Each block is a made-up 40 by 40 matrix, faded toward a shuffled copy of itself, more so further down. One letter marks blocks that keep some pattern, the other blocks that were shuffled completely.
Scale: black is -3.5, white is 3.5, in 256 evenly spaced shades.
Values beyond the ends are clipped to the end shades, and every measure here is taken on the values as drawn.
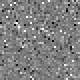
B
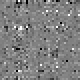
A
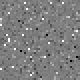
B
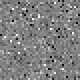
B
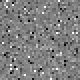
B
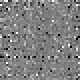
A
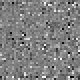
A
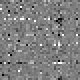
A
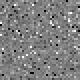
B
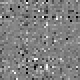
A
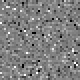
B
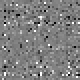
A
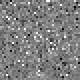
B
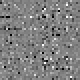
A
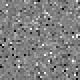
B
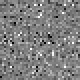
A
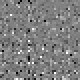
A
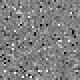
B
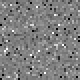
B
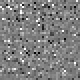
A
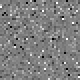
B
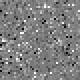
B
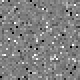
B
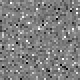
B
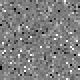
B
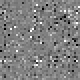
A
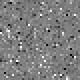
B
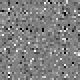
A
